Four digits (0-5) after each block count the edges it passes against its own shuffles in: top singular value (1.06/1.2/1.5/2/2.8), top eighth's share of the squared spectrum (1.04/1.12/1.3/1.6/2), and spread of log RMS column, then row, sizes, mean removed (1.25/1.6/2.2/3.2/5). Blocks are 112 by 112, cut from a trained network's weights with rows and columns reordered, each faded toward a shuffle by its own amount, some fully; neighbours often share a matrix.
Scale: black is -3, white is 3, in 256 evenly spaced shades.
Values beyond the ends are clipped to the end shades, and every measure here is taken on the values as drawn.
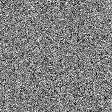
1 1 0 0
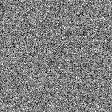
2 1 0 0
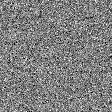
0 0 0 0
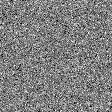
0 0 0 0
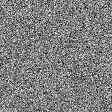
0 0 0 0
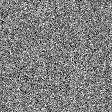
1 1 0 0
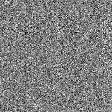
3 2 0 1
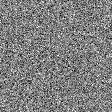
0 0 0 0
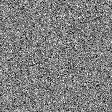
0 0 0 0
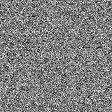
3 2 0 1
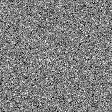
1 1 0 0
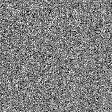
2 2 0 1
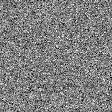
3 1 0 0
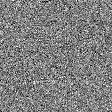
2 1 0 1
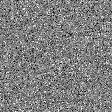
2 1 0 0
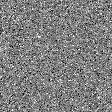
1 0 0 0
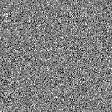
3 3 2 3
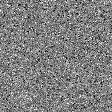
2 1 0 0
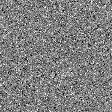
1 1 0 0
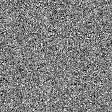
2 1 0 1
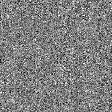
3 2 1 2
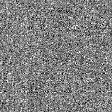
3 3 1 3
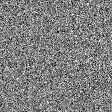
1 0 0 0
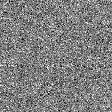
3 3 0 1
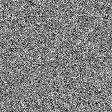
2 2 1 1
